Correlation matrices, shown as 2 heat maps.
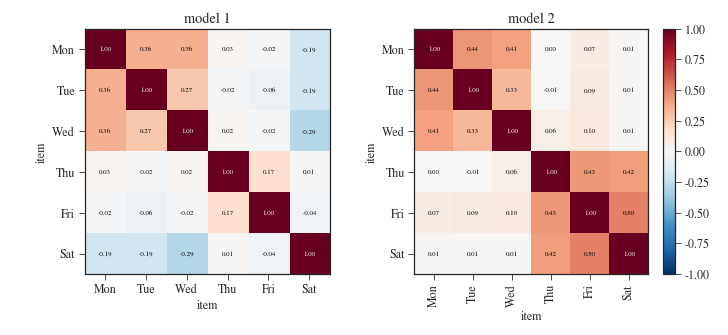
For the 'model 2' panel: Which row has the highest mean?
Fri
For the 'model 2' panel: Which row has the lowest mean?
Tue
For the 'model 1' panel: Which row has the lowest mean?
Sat
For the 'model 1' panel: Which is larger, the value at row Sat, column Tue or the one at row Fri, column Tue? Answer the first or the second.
the second
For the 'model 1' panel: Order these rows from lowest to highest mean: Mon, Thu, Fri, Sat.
Sat, Fri, Thu, Mon
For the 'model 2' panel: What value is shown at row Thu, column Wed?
0.06
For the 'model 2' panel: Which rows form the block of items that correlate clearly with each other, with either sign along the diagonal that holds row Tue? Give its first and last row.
Mon to Wed
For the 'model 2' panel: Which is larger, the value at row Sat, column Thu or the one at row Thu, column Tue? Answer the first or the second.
the first
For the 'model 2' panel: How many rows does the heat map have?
6
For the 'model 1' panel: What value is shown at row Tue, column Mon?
0.36
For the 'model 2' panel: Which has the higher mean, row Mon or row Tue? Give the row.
Mon
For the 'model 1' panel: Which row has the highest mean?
Mon
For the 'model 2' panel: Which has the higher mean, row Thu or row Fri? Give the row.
Fri
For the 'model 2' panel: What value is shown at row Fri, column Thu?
0.43
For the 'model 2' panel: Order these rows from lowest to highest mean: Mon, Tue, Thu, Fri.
Tue, Thu, Mon, Fri
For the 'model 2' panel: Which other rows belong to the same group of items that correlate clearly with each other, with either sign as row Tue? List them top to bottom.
Mon, Wed
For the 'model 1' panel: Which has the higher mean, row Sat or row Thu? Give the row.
Thu
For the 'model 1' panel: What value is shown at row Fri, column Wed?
-0.02
